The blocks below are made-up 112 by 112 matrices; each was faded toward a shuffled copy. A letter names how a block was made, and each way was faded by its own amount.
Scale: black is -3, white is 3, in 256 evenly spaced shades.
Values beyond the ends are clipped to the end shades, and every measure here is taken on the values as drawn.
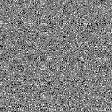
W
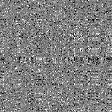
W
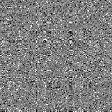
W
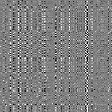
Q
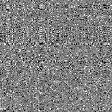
W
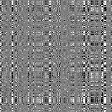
Q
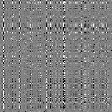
Q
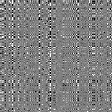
Q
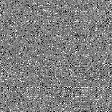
W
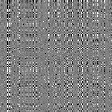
Q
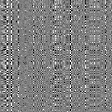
Q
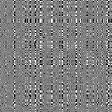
Q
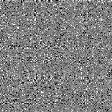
W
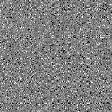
W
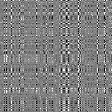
Q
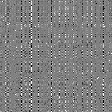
Q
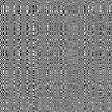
Q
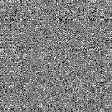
W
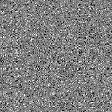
W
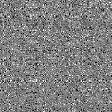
W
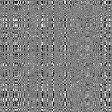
Q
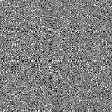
W
